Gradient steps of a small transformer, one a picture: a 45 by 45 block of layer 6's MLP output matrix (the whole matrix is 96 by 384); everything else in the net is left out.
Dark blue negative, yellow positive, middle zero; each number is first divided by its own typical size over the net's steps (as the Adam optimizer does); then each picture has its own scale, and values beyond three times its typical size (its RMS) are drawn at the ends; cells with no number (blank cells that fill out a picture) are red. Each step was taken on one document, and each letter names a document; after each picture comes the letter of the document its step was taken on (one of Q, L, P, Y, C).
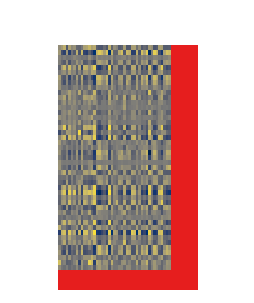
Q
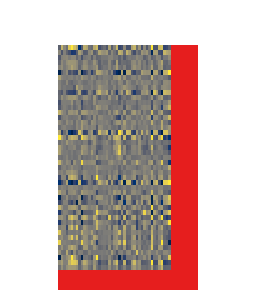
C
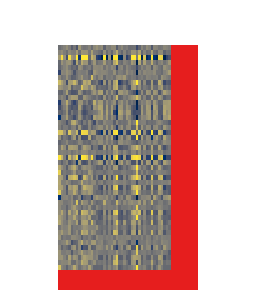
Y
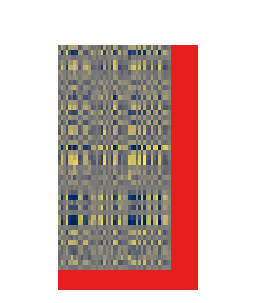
Y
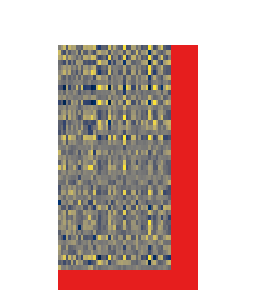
Q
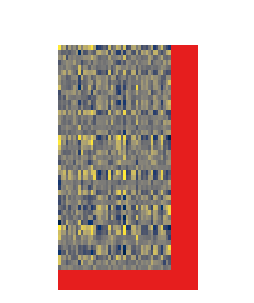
Q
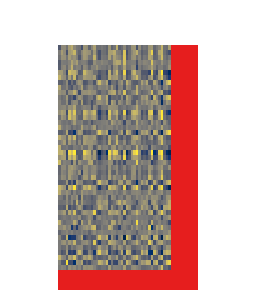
Q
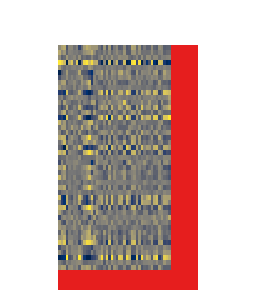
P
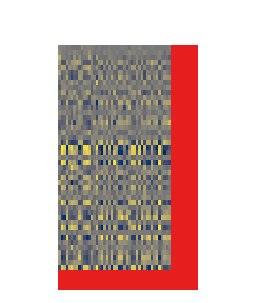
P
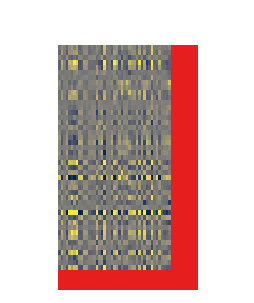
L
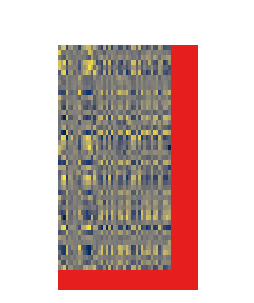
P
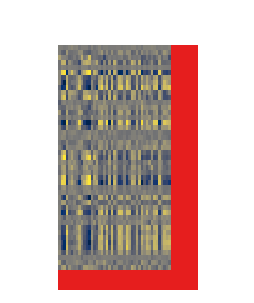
P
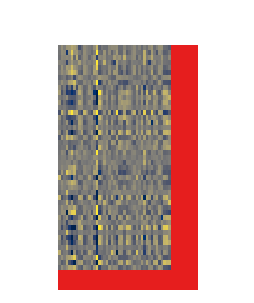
C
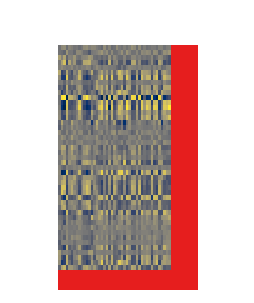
P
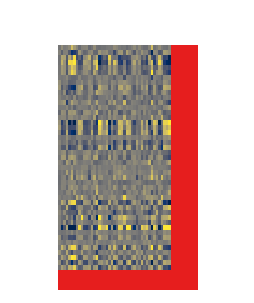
C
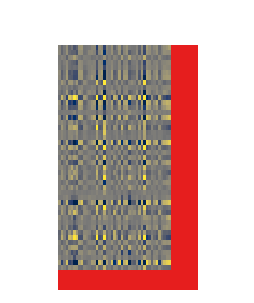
L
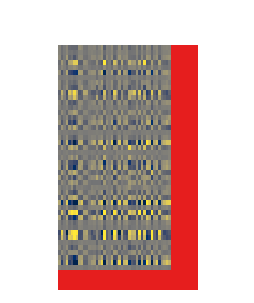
L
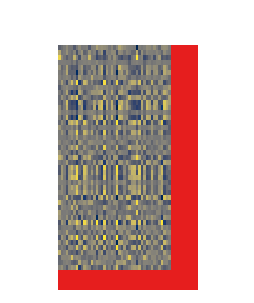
Y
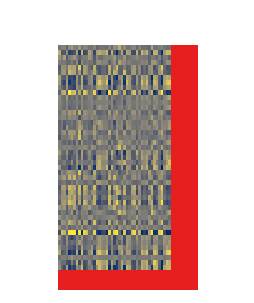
Q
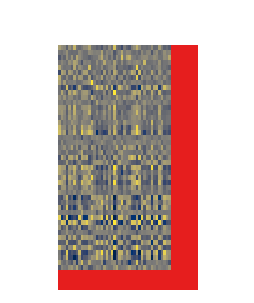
Y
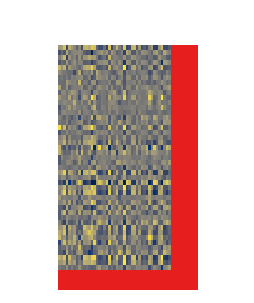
Q
